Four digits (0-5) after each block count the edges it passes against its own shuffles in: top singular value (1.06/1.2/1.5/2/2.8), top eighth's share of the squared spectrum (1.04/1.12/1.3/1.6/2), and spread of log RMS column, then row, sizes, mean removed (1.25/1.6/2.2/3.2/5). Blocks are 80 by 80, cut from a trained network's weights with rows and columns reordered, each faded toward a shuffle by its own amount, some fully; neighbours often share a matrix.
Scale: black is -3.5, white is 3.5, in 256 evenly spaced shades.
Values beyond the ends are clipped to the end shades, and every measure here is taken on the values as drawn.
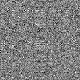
4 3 1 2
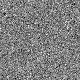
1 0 0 0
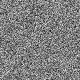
0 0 0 0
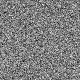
0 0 0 0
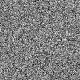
2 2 0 0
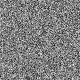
0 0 0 0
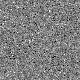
1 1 0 0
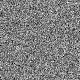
0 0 0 0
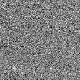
3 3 1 2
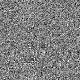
3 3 1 1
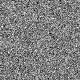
1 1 0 0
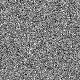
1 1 0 0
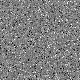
0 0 0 0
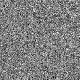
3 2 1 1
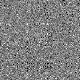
3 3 2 1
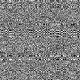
5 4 2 3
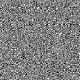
4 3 1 2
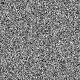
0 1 0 0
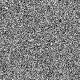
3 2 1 0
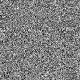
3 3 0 1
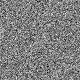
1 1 0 0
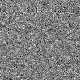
3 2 0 1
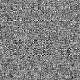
4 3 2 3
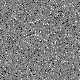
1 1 0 0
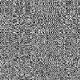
4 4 1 2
